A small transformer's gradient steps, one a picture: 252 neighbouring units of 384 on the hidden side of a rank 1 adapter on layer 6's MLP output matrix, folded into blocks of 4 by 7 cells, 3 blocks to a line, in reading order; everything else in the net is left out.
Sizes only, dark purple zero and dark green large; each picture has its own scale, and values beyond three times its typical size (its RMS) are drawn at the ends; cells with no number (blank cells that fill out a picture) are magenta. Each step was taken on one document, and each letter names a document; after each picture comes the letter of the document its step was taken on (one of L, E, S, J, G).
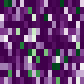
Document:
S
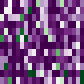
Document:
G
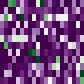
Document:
G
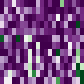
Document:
G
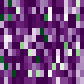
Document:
S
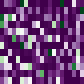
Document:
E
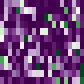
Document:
G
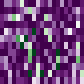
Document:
G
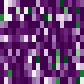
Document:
S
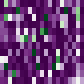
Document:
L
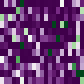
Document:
E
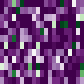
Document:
L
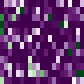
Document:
L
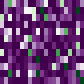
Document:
S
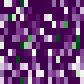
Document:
E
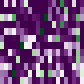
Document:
E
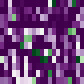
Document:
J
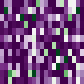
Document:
S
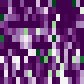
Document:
J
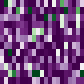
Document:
S
